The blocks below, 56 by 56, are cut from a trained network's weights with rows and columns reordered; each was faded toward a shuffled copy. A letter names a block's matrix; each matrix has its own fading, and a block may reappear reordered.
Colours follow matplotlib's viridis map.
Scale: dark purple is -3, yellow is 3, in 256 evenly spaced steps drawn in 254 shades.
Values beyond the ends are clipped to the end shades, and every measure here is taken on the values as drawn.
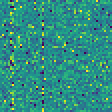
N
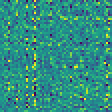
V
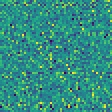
N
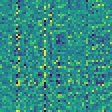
V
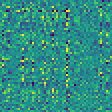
V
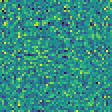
N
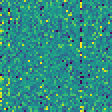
N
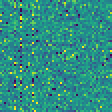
N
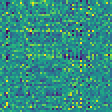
V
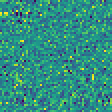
N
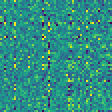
V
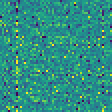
N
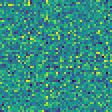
N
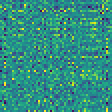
V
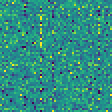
N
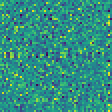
N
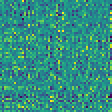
V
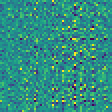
V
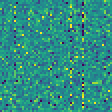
N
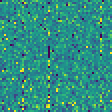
N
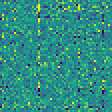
N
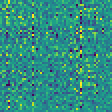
V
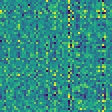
V
